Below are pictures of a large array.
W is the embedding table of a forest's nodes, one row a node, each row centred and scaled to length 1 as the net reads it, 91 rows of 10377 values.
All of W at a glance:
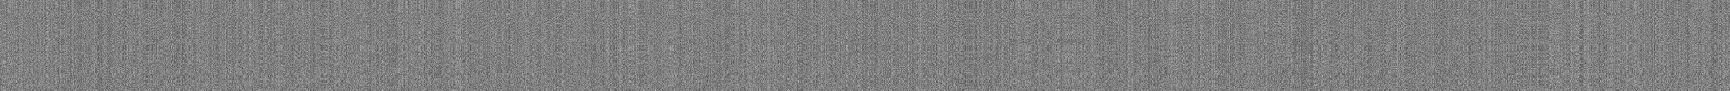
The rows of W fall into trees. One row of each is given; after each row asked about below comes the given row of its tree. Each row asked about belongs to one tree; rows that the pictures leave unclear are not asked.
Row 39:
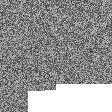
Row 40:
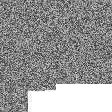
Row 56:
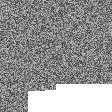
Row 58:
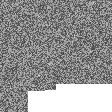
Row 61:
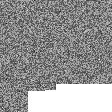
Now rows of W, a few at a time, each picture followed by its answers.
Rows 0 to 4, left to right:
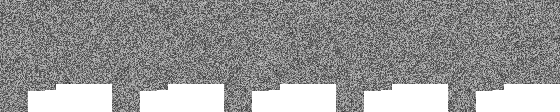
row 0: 39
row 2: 58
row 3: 61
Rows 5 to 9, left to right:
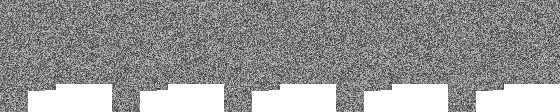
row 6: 58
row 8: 58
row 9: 39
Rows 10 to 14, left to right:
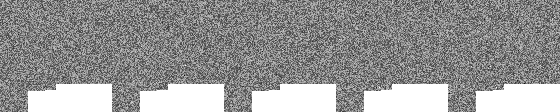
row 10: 40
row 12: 58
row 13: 56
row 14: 56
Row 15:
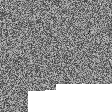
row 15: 39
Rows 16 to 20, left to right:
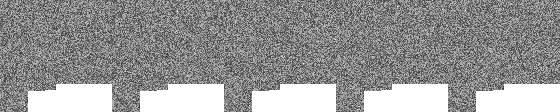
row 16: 58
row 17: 40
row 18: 39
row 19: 61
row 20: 58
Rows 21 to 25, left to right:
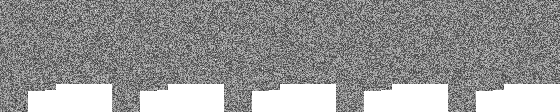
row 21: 61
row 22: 40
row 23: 39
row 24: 61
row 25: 58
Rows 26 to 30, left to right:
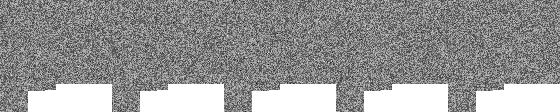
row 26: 58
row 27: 61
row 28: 39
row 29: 58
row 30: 61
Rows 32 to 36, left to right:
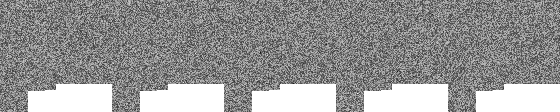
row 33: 58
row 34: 56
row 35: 61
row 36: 58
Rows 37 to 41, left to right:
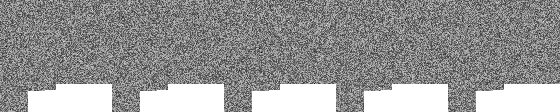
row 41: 39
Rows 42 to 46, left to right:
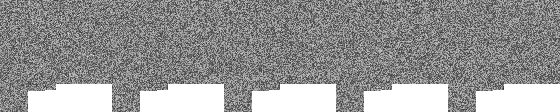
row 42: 40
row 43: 61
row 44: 39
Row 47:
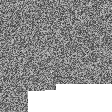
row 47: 58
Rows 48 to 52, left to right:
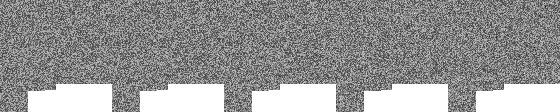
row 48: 58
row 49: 58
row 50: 58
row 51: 61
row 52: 39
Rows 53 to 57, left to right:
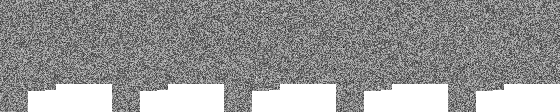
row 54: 58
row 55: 61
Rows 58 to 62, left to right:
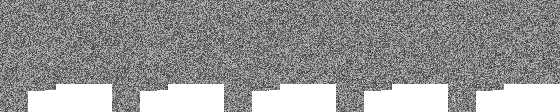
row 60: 61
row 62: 61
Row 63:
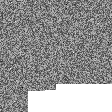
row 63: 39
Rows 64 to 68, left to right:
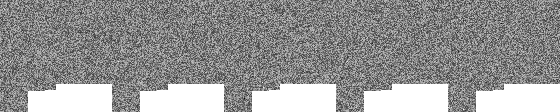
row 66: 61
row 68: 40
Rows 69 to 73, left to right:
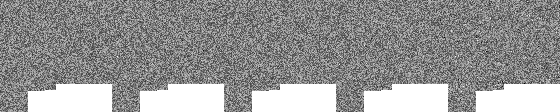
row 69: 58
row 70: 40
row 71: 40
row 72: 40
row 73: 56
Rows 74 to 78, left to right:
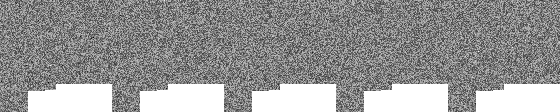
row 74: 56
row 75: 58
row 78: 61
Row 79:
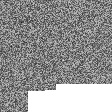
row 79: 61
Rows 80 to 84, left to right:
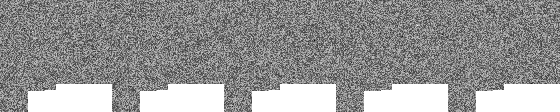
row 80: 58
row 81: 58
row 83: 61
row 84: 58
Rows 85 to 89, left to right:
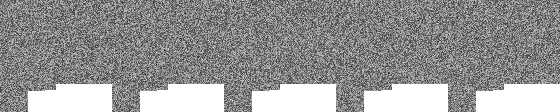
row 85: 58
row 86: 40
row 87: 39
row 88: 40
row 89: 61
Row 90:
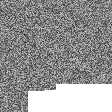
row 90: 61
